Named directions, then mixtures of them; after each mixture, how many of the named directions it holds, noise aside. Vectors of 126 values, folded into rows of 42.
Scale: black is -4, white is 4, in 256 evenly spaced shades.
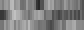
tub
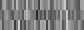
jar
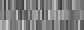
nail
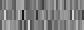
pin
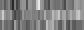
two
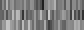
three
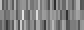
three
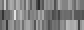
two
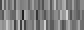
three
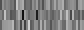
two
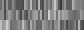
one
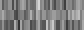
three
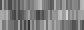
three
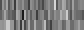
three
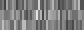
two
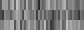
three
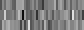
one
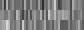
two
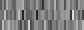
one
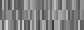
two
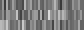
one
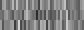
one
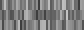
one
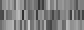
three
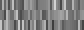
two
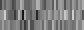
two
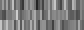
three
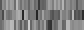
three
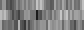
two
